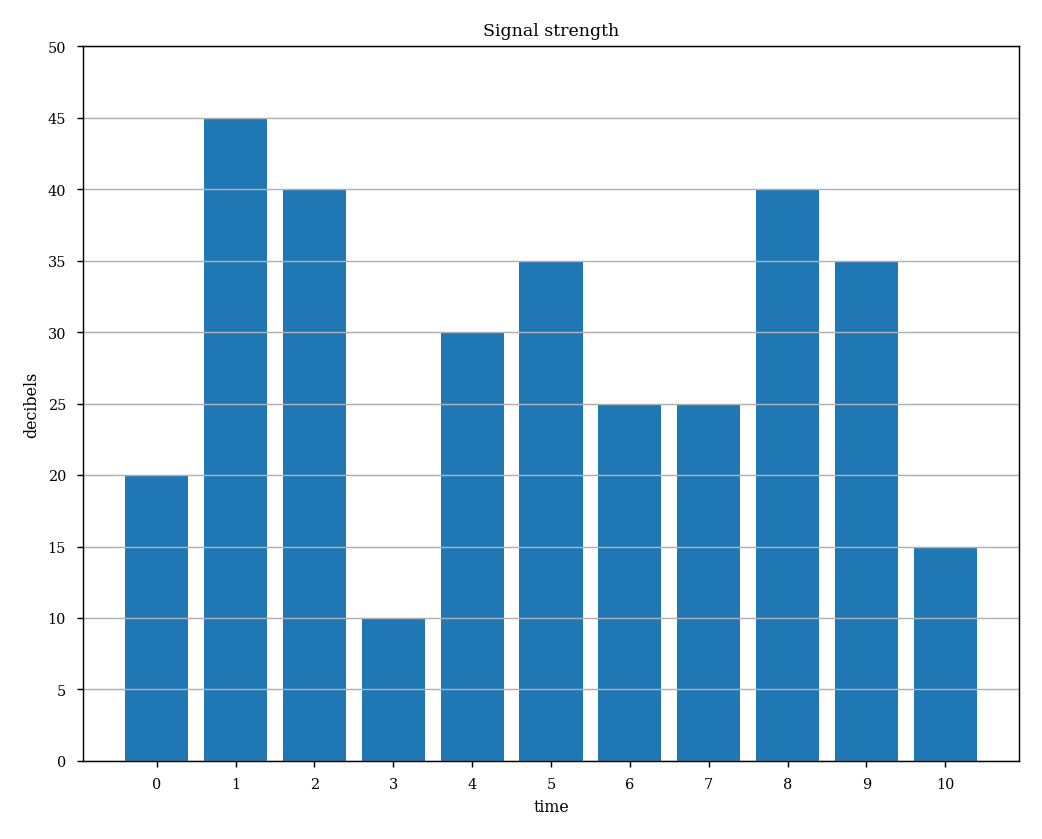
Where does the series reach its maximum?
1
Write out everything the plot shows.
Title: Signal strength
x-axis: time, ticks 0 1 2 3 4 5 6 7 8 9 10
y-axis: decibels, ticks 0 5 10 15 20 25 30 35 40 45 50
Values:
20 45 40 10 30 35 25 25 40 35 15
